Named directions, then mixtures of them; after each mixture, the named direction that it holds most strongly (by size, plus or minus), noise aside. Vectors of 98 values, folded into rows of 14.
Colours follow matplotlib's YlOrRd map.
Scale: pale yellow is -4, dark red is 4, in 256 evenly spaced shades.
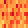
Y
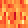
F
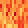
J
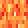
F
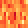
F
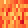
Y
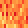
J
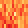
J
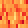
F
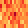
F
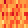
Y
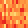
Y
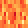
F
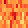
F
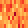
J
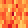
J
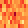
F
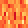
F
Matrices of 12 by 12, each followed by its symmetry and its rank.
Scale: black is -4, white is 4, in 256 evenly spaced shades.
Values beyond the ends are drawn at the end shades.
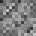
symmetric, full rank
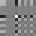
symmetric, rank one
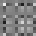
symmetric, rank one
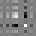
symmetric, rank one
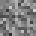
antisymmetric, full rank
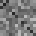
symmetric, full rank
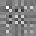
symmetric, rank two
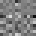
neither, rank two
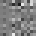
neither, rank two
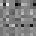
neither, rank two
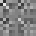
symmetric, rank two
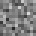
antisymmetric, full rank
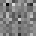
neither, rank two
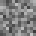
antisymmetric, full rank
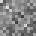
symmetric, full rank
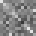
symmetric, full rank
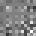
symmetric, rank two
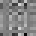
neither, rank two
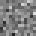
antisymmetric, full rank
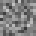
antisymmetric, full rank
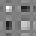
symmetric, rank one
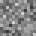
symmetric, full rank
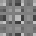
symmetric, rank one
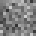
antisymmetric, full rank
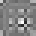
symmetric, rank two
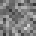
symmetric, full rank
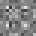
symmetric, rank two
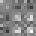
symmetric, rank two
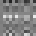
neither, rank two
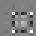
symmetric, rank one
